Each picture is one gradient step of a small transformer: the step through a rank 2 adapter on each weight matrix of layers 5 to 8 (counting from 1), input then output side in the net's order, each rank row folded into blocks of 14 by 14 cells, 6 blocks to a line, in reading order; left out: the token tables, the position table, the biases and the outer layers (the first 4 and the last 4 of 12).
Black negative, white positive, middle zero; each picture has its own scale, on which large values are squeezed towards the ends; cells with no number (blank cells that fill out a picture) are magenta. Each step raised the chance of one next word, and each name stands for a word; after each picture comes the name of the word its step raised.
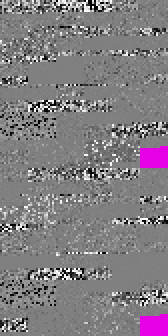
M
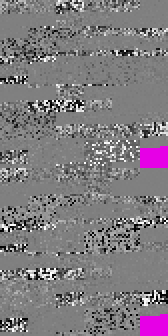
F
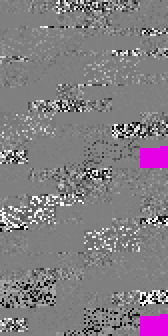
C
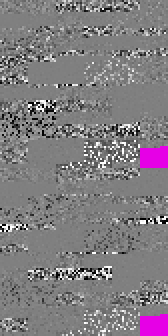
M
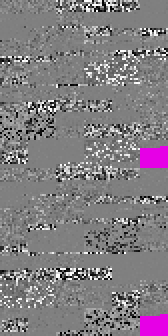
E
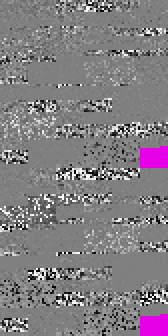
C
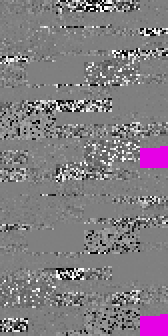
E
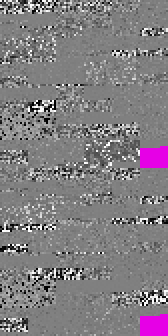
M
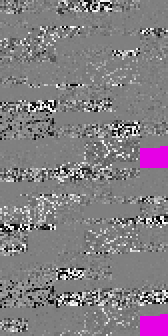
M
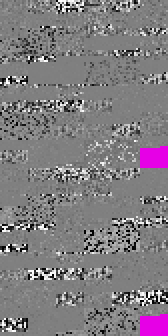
F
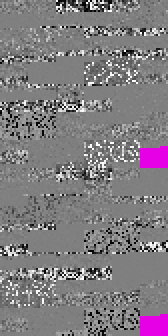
E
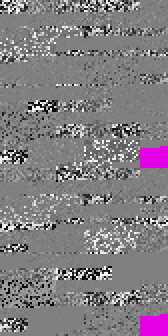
M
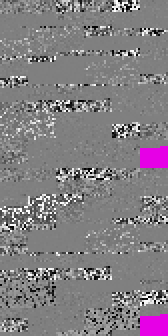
C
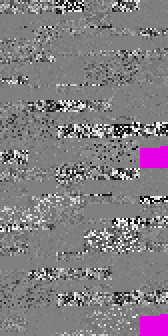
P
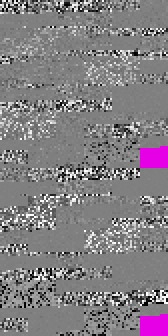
C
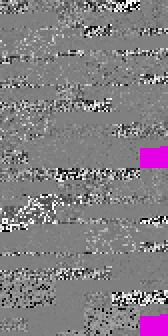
C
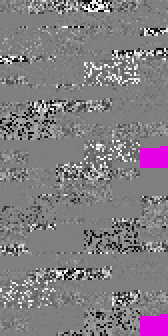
E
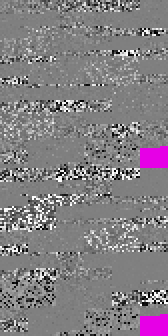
C
